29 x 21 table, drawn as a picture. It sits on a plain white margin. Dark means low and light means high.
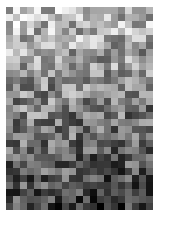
The field climbs toward the top. There are no regular stripes. Fine speckle covers the field.
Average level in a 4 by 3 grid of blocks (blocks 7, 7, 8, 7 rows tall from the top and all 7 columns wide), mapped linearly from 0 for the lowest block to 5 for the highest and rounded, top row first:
5 5 4 | 3 3 3 | 2 2 2 | 1 0 0
